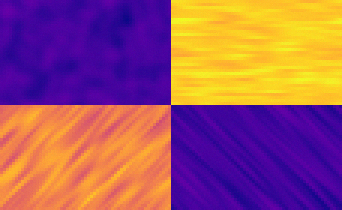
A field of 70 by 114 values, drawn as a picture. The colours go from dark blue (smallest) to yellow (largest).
The table splits into 2 rows of 2 panels. Panel 1,1: very low, blotchy, faint in contrast. Panel 1,2: very high, streaked across, faint in contrast. Panel 2,1: high, slanting up to the right. Panel 2,2: very low, slanting down to the right, faint in contrast.
